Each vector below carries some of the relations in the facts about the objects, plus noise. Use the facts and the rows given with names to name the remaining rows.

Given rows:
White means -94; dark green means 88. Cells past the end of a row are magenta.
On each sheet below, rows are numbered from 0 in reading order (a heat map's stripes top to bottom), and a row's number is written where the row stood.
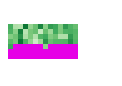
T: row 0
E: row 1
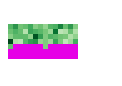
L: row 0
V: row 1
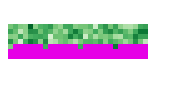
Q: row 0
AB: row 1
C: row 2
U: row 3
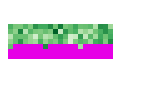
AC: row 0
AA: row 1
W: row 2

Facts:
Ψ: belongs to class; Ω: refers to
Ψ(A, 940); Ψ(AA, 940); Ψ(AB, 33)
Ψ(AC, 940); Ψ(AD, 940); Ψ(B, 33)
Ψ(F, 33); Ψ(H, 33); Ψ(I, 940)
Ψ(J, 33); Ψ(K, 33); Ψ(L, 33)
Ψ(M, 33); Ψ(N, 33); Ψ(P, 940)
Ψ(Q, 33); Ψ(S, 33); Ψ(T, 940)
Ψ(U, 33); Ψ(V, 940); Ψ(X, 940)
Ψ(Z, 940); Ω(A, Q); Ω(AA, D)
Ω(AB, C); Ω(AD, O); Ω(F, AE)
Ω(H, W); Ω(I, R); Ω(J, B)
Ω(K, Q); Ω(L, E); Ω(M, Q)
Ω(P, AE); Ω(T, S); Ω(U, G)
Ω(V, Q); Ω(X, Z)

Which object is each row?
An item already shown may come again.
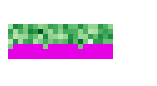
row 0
D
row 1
E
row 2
H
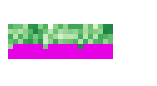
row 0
W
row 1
Z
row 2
G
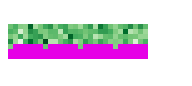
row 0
Q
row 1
L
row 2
AE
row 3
V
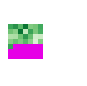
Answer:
AA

